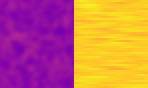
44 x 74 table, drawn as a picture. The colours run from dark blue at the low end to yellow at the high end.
It is made of 1 by 2 panels. Panel 1,1: low, blotchy, faint in contrast. Panel 1,2: very high, streaked across, faint in contrast.
